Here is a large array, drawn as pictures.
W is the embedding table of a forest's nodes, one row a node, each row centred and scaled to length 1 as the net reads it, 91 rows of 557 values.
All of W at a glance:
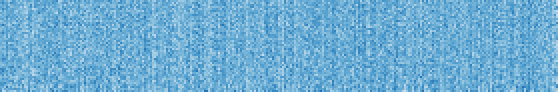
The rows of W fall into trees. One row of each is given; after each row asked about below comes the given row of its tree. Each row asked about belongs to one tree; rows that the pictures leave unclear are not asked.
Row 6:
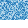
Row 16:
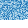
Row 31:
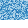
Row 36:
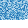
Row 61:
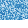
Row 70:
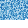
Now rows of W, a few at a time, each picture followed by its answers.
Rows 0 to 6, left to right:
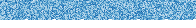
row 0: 6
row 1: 70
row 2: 16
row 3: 70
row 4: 31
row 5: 61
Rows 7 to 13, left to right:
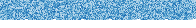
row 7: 31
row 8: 16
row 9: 70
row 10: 61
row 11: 36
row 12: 31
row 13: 36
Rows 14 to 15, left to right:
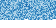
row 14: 16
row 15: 31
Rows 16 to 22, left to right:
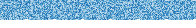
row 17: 6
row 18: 6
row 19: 70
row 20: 16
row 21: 31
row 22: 6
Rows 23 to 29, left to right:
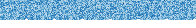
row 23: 70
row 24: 70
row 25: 70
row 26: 31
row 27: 31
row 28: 36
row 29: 6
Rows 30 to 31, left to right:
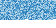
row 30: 16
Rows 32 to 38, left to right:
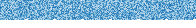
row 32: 16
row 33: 70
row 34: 6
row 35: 36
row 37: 6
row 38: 70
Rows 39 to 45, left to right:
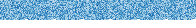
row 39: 61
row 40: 36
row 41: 16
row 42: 6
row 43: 31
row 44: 36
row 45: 16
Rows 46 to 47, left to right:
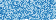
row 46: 61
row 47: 6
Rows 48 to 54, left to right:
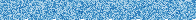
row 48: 16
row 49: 16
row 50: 16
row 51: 31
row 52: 31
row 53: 31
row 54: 16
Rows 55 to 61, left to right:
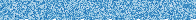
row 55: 31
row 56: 6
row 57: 36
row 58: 61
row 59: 70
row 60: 36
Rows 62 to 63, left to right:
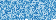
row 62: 6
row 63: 16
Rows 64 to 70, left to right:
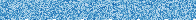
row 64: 36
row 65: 31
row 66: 36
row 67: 36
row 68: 70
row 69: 70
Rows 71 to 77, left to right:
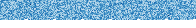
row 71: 16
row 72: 36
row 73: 70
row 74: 16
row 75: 70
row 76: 6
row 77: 61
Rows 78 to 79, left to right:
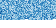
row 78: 61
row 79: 6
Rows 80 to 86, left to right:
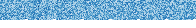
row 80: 36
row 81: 36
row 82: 36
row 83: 70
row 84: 6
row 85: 70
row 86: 6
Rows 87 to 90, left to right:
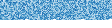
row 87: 6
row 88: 6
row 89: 36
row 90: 6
